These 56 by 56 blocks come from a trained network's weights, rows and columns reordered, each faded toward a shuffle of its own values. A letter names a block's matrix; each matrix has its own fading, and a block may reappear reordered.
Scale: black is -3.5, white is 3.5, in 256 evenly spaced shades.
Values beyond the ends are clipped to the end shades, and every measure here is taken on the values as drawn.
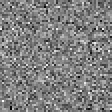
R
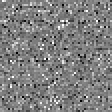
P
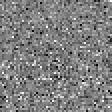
P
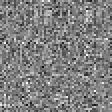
R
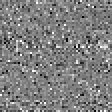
P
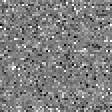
P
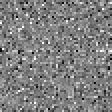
P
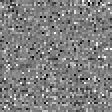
P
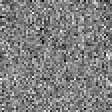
R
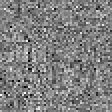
R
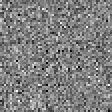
R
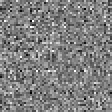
R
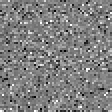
P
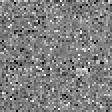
P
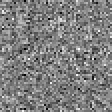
R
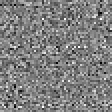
R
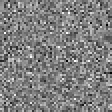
R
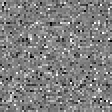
P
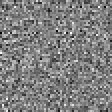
R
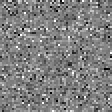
P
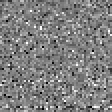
P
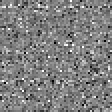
P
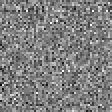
R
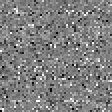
P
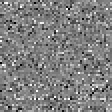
P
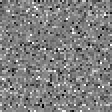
P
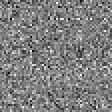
R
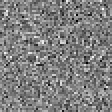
R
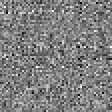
R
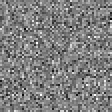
R
